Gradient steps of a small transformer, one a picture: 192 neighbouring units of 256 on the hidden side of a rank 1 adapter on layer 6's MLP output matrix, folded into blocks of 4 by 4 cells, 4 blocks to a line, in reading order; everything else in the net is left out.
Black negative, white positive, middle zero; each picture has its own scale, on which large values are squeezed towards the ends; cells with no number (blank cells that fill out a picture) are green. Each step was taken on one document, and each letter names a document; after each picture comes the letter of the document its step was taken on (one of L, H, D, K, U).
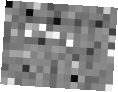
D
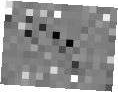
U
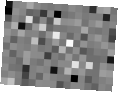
U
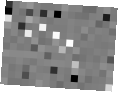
U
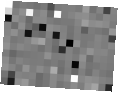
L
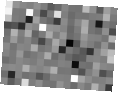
L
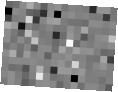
U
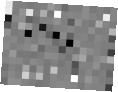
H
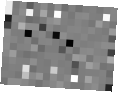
H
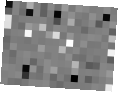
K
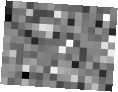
H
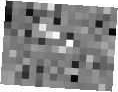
L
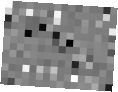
D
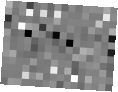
H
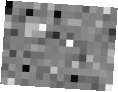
D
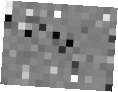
U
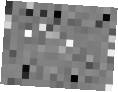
K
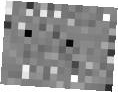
K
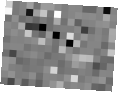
L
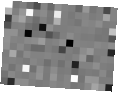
D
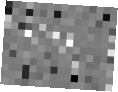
U
